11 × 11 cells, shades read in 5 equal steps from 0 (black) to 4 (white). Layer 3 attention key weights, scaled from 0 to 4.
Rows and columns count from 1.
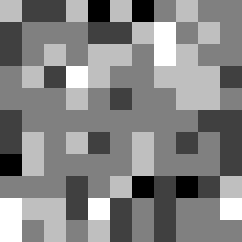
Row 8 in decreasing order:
3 3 2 2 2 2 2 2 2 1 0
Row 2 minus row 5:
-1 0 0 -1 -1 0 1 2 -1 0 0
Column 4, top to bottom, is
3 2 2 4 3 2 3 2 1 1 2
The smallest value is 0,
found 5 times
